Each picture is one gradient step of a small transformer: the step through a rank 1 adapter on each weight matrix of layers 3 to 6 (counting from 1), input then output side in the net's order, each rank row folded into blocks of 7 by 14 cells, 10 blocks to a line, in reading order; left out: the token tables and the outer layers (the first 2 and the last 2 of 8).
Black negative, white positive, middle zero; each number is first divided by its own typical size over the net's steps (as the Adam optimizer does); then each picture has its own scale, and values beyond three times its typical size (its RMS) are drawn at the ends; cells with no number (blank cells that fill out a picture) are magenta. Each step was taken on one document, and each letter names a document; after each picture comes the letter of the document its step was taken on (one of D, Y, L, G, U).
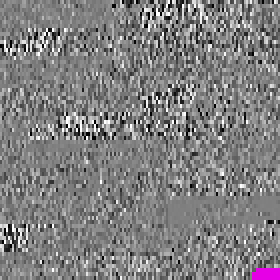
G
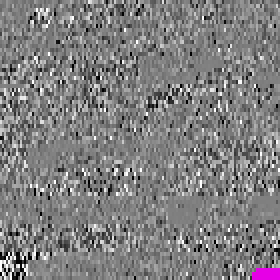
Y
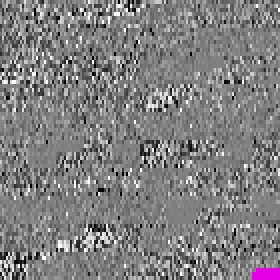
Y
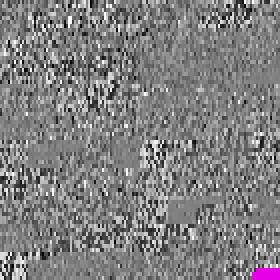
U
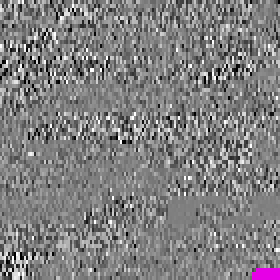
G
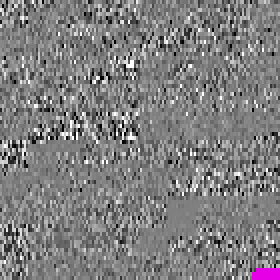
Y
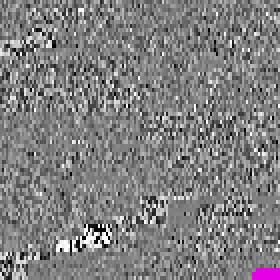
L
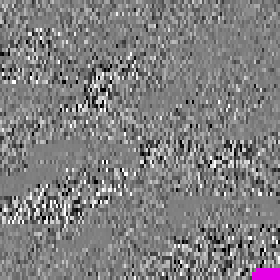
Y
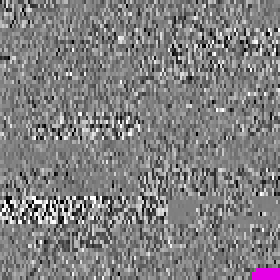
G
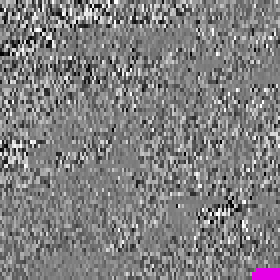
L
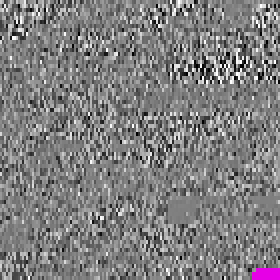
G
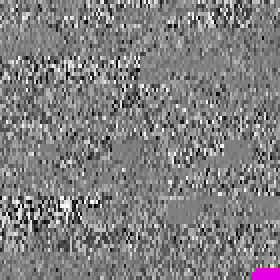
U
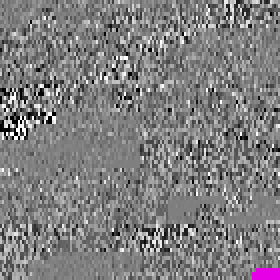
U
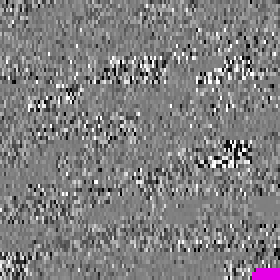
Y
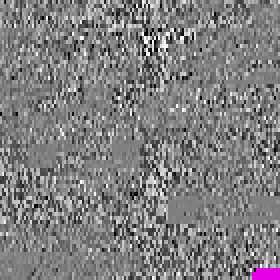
U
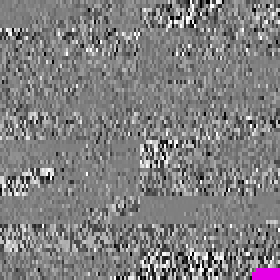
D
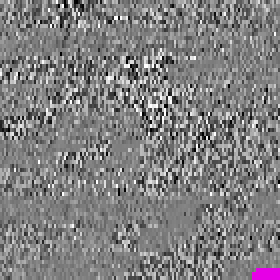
L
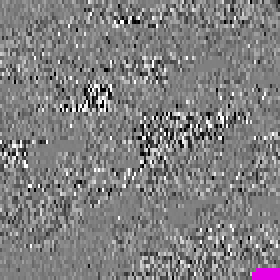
Y
